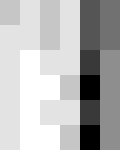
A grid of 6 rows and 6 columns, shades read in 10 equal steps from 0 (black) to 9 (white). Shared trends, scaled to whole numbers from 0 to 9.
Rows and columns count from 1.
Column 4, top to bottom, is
8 8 8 7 8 7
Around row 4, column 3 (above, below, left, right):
8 8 9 7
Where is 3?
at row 1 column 5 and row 2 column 5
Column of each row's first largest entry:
2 1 2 2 2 2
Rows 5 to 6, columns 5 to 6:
2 5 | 0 5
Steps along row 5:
up down same down up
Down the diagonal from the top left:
7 8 8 7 2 5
